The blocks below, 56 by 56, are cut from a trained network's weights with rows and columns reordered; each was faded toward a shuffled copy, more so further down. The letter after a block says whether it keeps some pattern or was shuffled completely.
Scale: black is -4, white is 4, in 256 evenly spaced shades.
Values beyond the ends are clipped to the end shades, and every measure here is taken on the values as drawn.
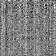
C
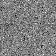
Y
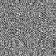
C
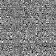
C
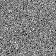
Y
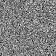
Y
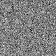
Y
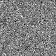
Y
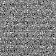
C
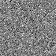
Y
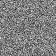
Y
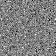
Y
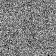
Y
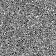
Y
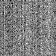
C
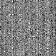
C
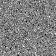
Y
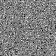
Y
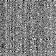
C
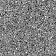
Y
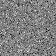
Y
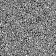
Y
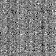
C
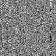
C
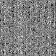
C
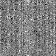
C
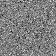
Y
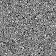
Y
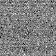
C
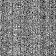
C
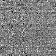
C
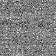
C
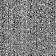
C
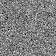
Y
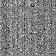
C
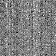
C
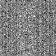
C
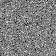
Y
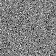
Y
